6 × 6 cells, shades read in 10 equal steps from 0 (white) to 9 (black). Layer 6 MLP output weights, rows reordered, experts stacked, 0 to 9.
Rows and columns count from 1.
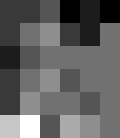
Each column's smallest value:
2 0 4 3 4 5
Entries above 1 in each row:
6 6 6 6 6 5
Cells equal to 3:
1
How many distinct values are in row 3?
3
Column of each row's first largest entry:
4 5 1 1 1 3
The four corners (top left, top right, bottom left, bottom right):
7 9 2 5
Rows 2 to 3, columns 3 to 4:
4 7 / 5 5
